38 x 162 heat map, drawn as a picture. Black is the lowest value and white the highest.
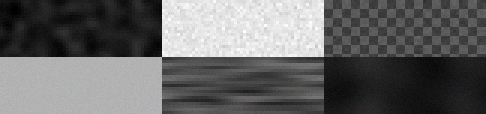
The table splits into 2 rows of 3 panels. Panel 1,1: very low, blotchy, faint in contrast. Panel 1,2: very high, fine-grained, faint in contrast. Panel 1,3: low, checkered. Panel 2,1: high, flat. Panel 2,2: low, streaked across. Panel 2,3: very low, smooth, faint in contrast.
